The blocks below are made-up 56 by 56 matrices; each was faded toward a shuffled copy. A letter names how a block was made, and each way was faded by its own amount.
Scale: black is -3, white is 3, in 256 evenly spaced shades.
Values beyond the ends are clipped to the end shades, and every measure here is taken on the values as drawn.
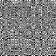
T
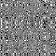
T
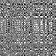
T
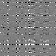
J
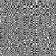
T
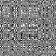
T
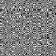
T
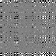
J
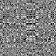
T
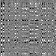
J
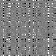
J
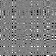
J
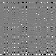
J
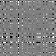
J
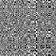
T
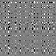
J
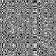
T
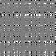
J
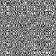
T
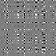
J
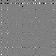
J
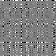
J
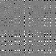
J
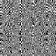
T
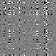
J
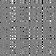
J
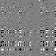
J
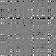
J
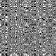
T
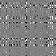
J
